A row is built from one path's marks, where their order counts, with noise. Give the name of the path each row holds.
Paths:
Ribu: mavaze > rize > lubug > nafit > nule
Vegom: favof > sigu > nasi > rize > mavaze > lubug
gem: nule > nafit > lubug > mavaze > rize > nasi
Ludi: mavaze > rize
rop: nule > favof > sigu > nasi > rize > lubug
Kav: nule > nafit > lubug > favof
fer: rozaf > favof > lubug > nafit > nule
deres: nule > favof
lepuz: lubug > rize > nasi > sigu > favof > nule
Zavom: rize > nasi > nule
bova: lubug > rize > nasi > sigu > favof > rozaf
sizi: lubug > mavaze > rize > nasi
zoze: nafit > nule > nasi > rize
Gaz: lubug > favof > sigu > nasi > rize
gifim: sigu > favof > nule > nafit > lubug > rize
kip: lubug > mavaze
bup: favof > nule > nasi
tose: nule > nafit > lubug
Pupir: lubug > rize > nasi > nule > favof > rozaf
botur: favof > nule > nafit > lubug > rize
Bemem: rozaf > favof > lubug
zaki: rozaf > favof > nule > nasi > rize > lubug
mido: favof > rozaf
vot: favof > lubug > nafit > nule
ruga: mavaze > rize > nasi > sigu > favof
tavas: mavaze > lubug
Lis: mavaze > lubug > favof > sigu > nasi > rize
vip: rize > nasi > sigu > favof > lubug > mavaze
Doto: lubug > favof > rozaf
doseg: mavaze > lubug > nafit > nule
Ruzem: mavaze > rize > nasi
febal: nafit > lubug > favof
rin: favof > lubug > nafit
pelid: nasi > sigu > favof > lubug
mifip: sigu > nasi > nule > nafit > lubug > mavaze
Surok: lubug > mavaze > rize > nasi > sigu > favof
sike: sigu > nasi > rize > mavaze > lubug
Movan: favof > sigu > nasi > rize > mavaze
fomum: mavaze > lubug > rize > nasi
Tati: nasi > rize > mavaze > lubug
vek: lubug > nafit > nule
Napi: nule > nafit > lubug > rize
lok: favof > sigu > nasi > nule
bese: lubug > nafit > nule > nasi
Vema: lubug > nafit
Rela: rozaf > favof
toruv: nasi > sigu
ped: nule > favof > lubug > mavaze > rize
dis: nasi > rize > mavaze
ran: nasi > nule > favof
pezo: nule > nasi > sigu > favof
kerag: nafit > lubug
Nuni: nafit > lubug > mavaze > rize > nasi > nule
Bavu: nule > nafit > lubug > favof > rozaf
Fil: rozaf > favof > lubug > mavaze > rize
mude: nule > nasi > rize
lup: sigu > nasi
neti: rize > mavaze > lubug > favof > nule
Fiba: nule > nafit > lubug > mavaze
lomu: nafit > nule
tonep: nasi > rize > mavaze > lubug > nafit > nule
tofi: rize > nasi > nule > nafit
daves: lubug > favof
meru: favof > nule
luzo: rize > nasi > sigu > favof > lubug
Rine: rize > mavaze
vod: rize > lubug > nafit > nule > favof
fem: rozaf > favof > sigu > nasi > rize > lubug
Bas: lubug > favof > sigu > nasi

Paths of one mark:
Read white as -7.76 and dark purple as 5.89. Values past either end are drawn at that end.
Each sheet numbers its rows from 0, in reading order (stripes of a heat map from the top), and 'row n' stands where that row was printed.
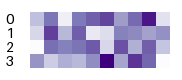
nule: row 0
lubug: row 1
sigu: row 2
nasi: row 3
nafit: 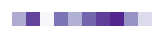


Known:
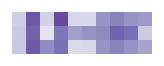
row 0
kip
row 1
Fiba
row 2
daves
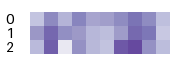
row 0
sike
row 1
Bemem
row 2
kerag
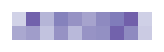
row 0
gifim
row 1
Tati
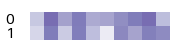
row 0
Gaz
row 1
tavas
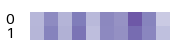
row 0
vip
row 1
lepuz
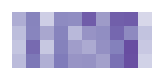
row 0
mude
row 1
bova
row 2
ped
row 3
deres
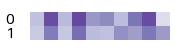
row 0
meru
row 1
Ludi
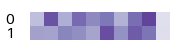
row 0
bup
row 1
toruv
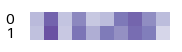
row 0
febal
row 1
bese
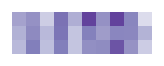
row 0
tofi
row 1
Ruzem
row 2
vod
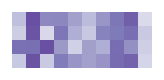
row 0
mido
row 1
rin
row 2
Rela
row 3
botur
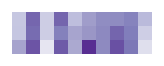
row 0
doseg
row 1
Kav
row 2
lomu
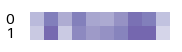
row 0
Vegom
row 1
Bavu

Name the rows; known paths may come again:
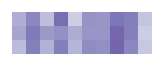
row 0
neti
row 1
fem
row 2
Pupir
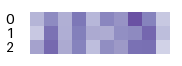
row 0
vip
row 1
Lis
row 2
fer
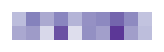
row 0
bova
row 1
Rine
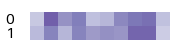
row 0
Doto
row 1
rop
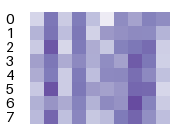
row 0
tavas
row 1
sizi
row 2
rin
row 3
zaki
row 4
Nuni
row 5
botur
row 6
luzo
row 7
febal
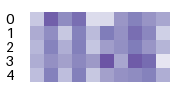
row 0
daves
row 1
tonep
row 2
Surok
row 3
ran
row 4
fomum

